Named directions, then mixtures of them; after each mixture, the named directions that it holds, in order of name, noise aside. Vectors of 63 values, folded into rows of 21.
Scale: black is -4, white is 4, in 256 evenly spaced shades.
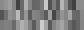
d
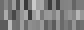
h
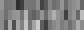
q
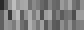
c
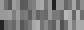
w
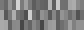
d, h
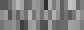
c, d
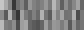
c, w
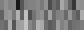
d, h, q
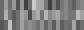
h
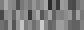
d, h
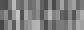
c, q, w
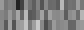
d, q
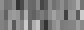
q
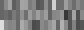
w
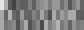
c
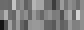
c, h, w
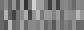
h
